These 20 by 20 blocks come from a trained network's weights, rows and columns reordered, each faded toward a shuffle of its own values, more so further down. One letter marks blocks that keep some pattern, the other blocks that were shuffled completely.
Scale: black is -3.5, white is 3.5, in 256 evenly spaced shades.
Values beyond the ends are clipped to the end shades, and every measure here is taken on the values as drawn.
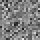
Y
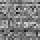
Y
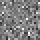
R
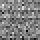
Y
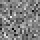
R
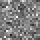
R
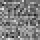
Y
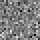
R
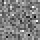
R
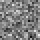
Y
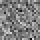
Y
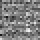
Y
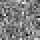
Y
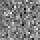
R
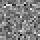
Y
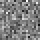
Y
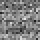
Y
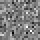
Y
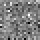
Y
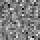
R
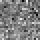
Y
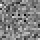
R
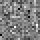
R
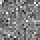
R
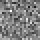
R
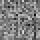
Y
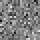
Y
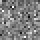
R
